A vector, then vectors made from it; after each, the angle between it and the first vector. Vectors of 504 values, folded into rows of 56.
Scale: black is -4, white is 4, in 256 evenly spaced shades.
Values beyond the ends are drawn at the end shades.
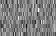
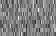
nearly parallel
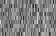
partly opposed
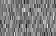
partly aligned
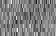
orthogonal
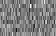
orthogonal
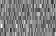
partly opposed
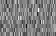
nearly parallel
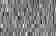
partly opposed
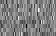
nearly parallel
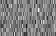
nearly parallel
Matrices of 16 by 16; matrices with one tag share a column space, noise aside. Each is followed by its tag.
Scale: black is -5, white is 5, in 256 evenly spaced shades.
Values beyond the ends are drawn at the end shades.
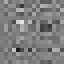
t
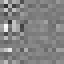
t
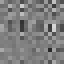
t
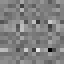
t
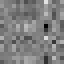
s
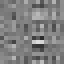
s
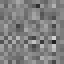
s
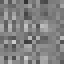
s
